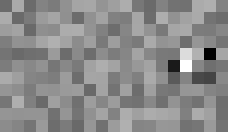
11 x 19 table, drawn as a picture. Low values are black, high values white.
The middle right is the ninth with the lowest average. No overall slope runs across the table. The middle right is the roughest part. In the middle right lies a patch that is rougher than the rest.
